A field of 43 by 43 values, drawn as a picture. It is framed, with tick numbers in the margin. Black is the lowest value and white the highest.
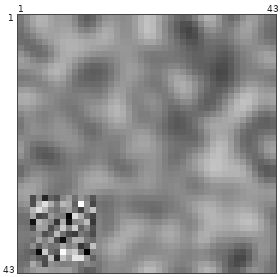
The bottom left is the roughest part. The texture is blotchy. Neither half mirrors the other. In the bottom left lies a patch that is rougher than the rest.
